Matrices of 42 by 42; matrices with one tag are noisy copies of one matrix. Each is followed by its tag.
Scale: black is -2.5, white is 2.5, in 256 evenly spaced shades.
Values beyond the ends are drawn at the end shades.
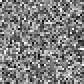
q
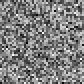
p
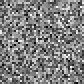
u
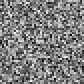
u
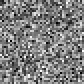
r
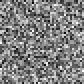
p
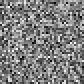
u
